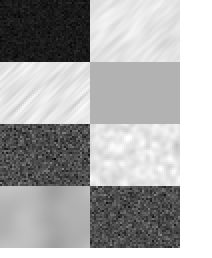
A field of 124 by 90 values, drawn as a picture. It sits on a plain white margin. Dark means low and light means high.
The table splits into 4 rows of 2 panels. Panel 1,1: very low, fine-grained, faint in contrast. Panel 1,2: very high, slanting up to the right, faint in contrast. Panel 2,1: very high, slanting up to the right, faint in contrast. Panel 2,2: high, flat. Panel 3,1: low, fine-grained. Panel 3,2: very high, blotchy, faint in contrast. Panel 4,1: high, smooth, faint in contrast. Panel 4,2: low, fine-grained.
